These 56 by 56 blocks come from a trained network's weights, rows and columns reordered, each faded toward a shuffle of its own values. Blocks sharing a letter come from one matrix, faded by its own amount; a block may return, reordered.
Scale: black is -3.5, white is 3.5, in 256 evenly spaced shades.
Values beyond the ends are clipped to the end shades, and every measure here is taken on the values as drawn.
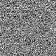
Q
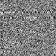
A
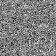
Q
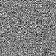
A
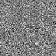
A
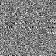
A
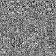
A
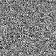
Q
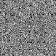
Q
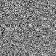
A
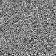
A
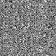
A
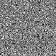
Q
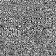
A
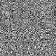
A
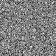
Q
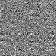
Q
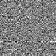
A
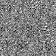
Q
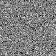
Q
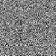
A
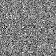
Q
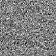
Q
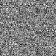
A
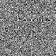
Q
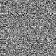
A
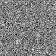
Q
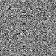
A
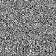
Q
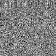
A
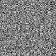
A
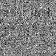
Q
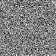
Q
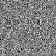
A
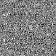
Q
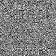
Q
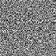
A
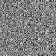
A
